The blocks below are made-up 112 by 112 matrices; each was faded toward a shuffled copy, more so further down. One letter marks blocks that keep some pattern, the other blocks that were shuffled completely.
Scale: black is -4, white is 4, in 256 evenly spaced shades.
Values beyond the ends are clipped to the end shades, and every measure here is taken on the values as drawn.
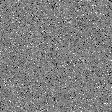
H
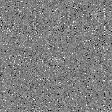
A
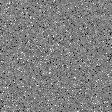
H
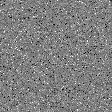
H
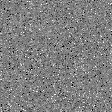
A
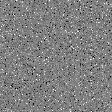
A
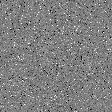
H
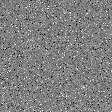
H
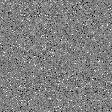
A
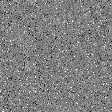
A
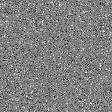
A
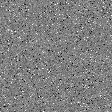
H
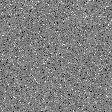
H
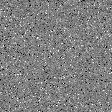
H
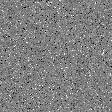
H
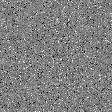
A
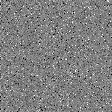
A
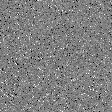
H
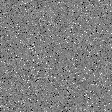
H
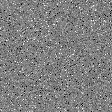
A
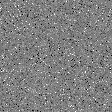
H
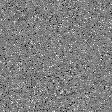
A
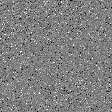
A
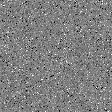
A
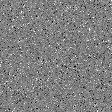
H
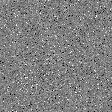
H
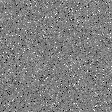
H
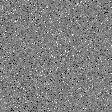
H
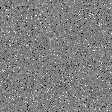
H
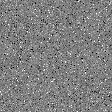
A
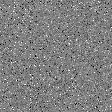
A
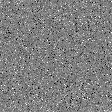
H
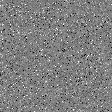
A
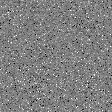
H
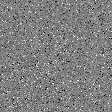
H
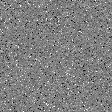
A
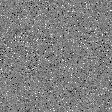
A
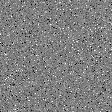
H
